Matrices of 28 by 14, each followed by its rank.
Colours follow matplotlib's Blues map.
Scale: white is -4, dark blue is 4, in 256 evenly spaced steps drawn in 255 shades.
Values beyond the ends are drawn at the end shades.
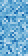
full rank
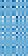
one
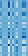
one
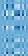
one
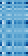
one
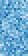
full rank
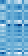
one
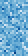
full rank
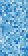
full rank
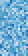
full rank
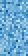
full rank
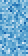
full rank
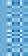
one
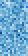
full rank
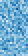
full rank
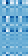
one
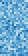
full rank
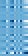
one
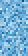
full rank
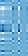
one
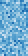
full rank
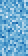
full rank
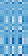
one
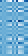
one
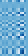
one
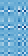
one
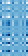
one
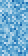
full rank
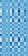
one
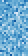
full rank
